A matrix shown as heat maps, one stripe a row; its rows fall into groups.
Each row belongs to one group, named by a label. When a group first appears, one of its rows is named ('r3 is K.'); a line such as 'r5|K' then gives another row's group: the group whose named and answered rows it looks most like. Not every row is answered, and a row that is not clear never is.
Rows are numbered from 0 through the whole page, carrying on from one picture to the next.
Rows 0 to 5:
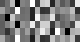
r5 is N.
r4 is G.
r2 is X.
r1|N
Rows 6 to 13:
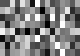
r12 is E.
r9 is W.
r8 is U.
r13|W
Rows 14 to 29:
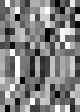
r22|N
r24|N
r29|E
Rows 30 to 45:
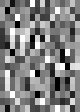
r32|N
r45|E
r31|E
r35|X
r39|G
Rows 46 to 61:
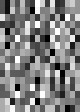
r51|N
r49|U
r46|X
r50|E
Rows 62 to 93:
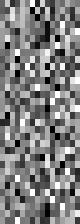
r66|G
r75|E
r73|G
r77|G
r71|U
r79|X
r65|W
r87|N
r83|W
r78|E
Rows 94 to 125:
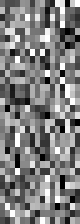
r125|G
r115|E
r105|W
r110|G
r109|E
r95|W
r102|N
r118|N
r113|N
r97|W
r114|N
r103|W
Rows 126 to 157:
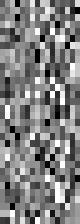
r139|U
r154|G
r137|X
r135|G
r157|X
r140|W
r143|W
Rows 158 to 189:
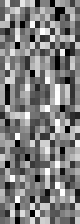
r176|G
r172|E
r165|W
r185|W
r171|E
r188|X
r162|G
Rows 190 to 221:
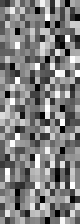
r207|W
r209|N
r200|G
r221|W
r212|X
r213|U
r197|G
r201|N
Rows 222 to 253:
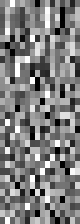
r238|W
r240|N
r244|U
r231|N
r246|G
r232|N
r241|X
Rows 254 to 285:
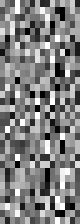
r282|G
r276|N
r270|U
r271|X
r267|N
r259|E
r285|E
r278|W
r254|N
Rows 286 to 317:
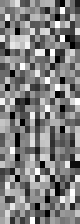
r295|X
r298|E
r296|U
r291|W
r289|E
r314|W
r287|W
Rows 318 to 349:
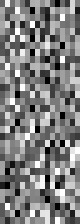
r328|N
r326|W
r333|N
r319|N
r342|E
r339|G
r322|N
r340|G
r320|W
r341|U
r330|X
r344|X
